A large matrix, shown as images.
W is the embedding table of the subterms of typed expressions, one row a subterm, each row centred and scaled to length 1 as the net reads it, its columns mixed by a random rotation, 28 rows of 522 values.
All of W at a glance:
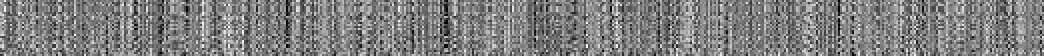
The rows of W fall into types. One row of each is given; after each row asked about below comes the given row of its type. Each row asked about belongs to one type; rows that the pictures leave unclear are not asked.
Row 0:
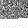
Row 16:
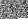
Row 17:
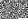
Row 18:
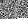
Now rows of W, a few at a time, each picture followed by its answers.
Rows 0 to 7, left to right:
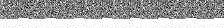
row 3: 0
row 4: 0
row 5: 0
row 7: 17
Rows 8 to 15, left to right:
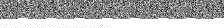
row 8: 16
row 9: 16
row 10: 0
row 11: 17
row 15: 16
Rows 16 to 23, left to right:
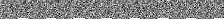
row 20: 16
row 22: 17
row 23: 17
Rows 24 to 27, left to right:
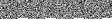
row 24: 16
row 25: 18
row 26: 16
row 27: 0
